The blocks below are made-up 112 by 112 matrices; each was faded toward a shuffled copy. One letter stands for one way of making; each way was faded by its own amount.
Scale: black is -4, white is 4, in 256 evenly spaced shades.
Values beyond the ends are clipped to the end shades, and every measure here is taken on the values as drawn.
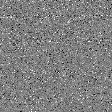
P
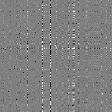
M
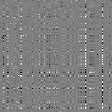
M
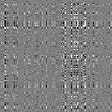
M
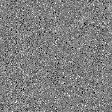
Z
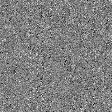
Z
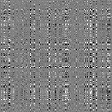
M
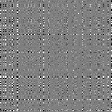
M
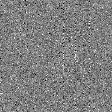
Z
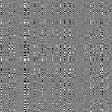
M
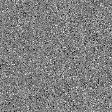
Z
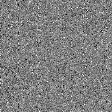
Z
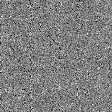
Z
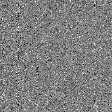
Z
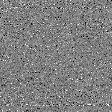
P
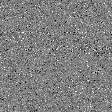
P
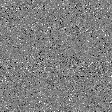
P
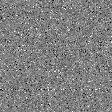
P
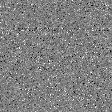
P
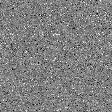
P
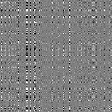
M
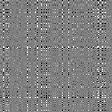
M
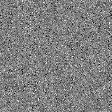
Z
